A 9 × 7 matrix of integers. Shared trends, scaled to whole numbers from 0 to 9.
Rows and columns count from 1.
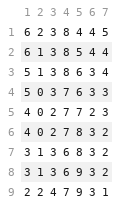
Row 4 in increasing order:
0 3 3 3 5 6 7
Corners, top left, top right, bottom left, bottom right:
6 5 2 1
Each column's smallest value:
2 0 2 6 4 2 1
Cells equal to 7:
5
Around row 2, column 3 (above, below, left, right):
3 3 1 8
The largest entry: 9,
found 2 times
